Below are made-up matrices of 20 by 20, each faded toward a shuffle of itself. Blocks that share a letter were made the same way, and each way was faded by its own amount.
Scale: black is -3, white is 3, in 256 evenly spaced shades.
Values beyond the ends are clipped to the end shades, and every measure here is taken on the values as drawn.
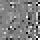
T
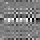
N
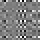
N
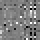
T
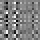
N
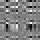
N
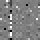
T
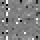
T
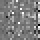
T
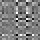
N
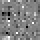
T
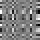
N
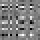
N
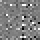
T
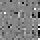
T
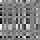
N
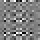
N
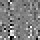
T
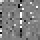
T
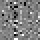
T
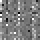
T
